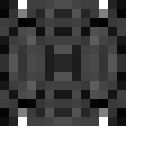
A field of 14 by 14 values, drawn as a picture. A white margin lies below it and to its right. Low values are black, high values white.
Overall the values sit about 20% of the way up the scale. There is no overall slope. The values are skewed, with a long tail toward high values. It mirrors both left to right and top to bottom.
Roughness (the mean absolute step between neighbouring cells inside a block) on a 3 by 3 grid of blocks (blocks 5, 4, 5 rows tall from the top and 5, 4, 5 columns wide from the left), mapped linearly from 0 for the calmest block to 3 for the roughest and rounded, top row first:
303
000
303
